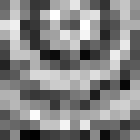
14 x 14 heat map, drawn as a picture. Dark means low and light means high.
Rings spread out from the top middle. The top middle is the ninth with the highest average. There is no overall slope.
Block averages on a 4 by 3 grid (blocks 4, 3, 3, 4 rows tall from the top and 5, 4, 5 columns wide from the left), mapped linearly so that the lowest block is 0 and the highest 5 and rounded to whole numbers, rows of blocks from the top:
252
102
241
122
